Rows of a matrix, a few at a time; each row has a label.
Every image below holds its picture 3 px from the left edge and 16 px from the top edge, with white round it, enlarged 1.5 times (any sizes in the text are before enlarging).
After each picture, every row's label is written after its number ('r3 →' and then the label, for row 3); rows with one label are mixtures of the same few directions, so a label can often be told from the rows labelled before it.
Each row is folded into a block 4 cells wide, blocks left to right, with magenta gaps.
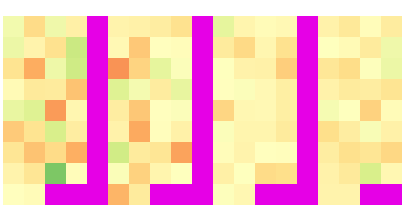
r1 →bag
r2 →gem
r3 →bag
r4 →bag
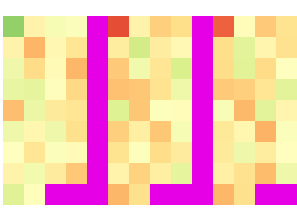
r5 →bag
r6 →bag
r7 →bag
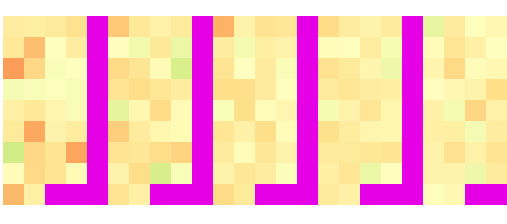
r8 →gem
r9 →bag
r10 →bag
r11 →bag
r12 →bag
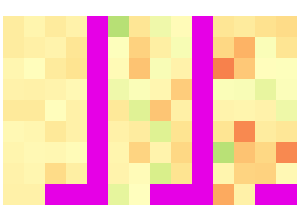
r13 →bag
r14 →bag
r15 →gem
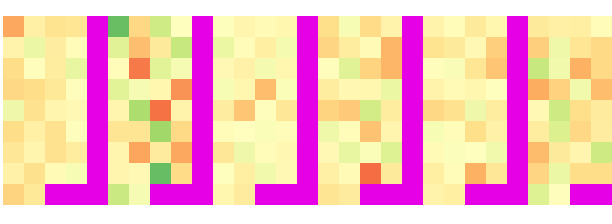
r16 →bag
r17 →bag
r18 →gem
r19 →bag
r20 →bag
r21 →gem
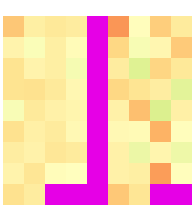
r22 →bag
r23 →bag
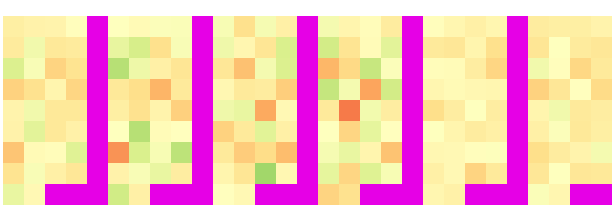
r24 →gem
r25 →gem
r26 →bag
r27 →gem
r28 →bag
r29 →gem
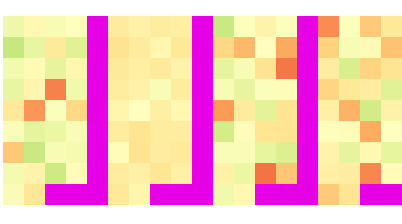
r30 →gem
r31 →gem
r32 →bag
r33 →bag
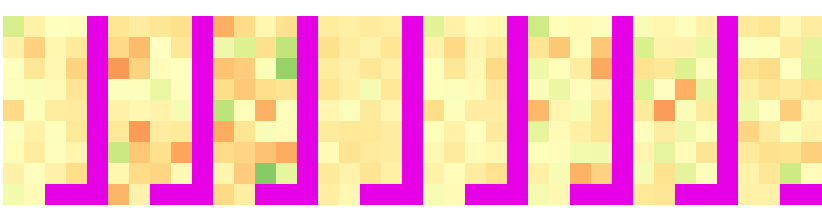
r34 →bag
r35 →gem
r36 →bag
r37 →gem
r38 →bag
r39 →bag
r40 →gem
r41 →bag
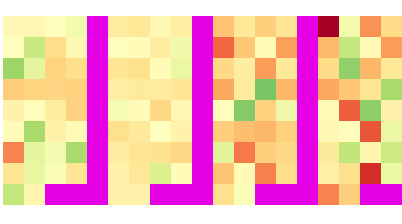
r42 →gem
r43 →bag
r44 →gem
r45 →bag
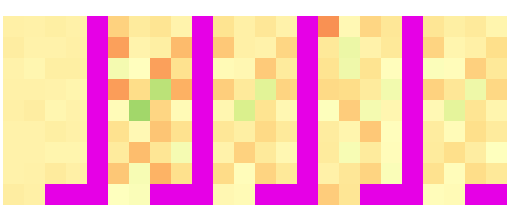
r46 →bag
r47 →gem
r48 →gem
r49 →bag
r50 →gem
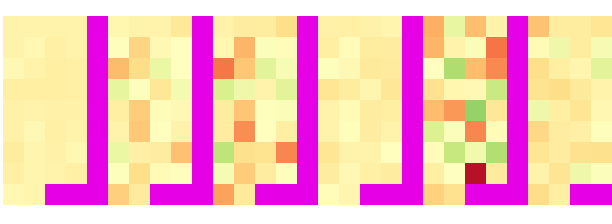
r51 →gem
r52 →gem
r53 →gem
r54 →gem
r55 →bag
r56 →bag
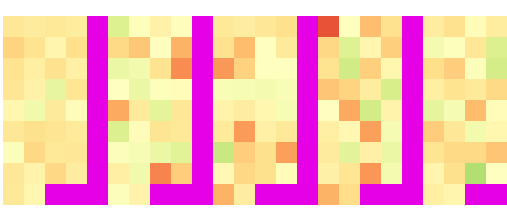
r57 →gem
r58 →bag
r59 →gem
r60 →bag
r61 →bag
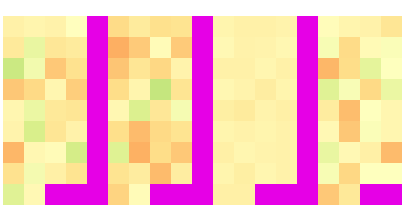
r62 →gem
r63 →gem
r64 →gem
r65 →gem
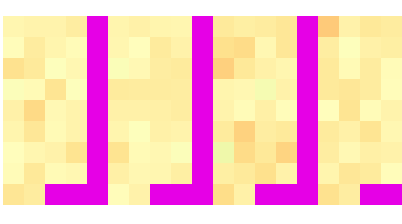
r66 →gem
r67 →gem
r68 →gem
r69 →bag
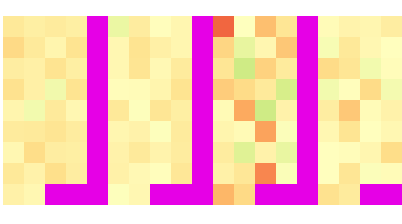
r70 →gem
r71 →bag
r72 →bag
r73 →gem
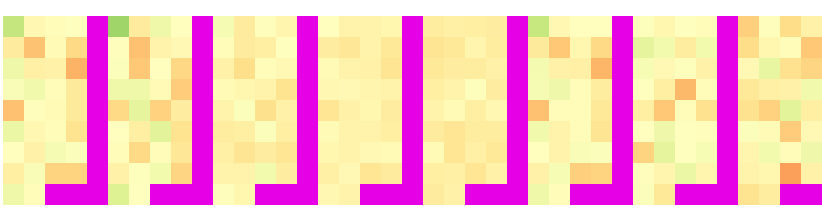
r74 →bag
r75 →bag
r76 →bag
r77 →bag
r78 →gem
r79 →bag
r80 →gem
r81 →bag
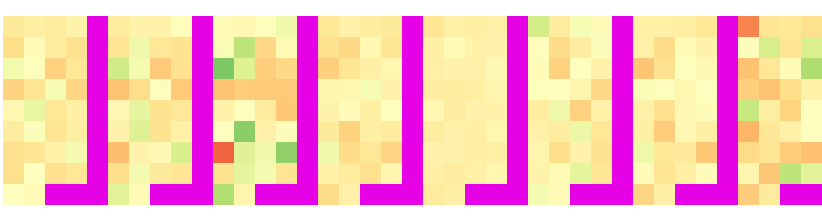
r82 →gem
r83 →gem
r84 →gem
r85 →gem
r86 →bag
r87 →bag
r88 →gem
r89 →bag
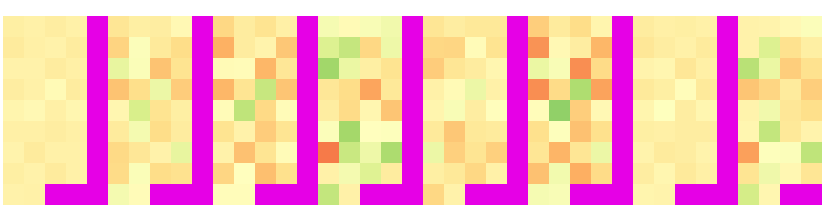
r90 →gem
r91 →gem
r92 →gem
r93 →gem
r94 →gem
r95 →gem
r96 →gem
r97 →gem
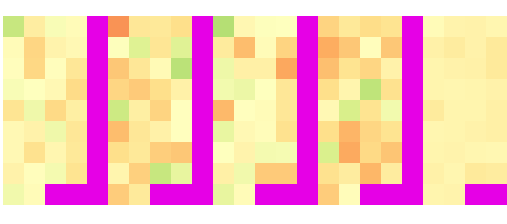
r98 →bag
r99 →bag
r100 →bag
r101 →gem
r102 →bag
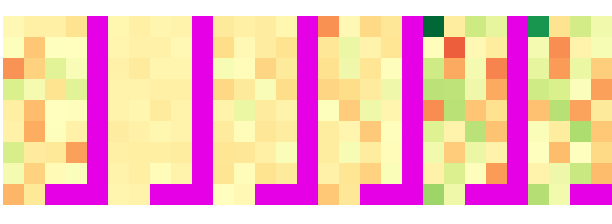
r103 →gem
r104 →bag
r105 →gem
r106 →bag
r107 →bag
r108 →bag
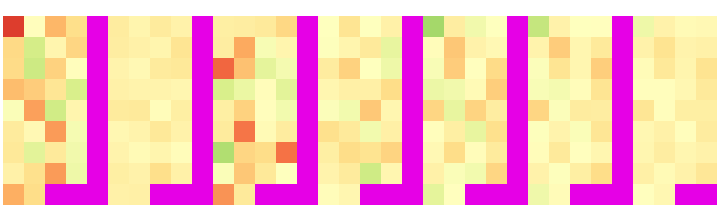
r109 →bag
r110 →bag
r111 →gem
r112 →bag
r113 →bag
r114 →bag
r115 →bag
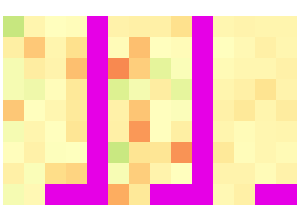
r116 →bag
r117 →gem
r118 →gem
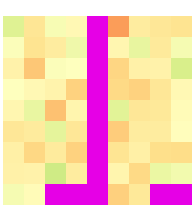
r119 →bag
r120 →bag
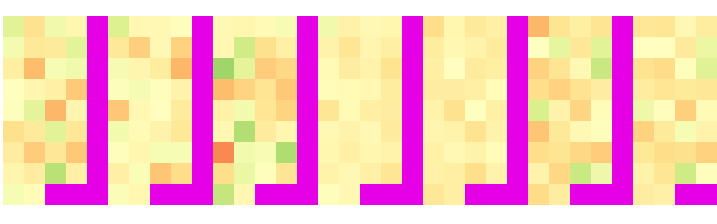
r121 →bag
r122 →bag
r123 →gem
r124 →bag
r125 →bag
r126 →bag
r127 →bag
